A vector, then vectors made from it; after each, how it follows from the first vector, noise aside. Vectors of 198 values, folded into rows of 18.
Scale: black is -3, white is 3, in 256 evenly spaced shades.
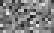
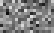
negated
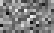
negated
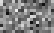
negated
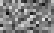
negated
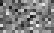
copied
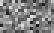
negated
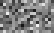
copied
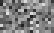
copied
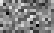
negated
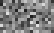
copied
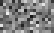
copied
